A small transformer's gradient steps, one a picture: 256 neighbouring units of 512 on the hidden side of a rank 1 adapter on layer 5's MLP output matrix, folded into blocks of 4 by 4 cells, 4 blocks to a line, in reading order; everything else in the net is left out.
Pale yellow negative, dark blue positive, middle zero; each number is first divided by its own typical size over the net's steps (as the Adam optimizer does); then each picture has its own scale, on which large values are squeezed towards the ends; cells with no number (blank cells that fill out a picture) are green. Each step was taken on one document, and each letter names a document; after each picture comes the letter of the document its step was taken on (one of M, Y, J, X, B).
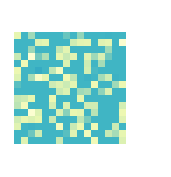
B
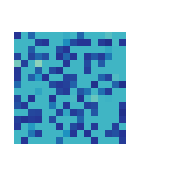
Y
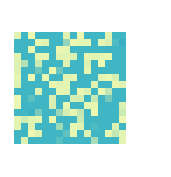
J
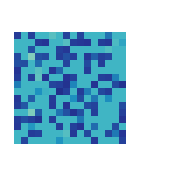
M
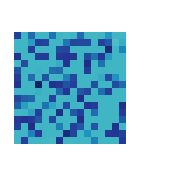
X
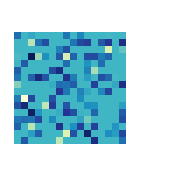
B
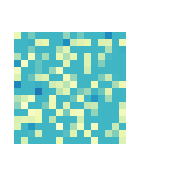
Y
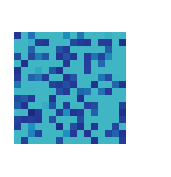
B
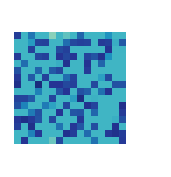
X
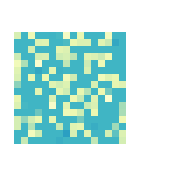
J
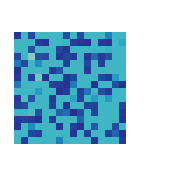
M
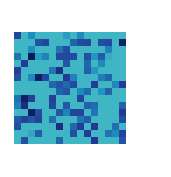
B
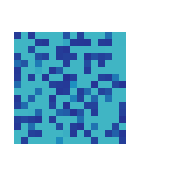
M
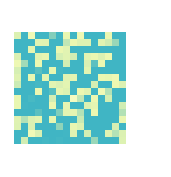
J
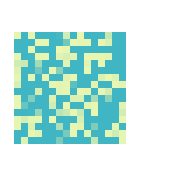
Y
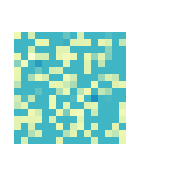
M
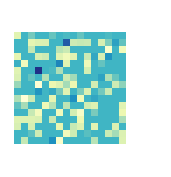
X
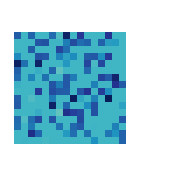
J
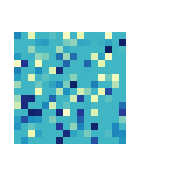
Y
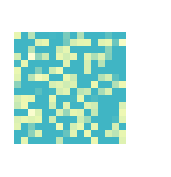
B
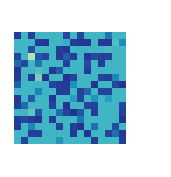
M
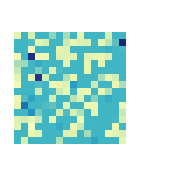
Y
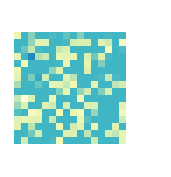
B
